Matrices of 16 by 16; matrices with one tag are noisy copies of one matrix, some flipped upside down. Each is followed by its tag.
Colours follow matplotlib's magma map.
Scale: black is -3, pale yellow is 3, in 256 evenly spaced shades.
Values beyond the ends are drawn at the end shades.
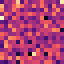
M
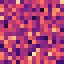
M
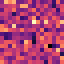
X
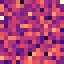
M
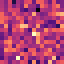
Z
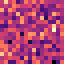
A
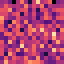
A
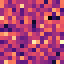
X
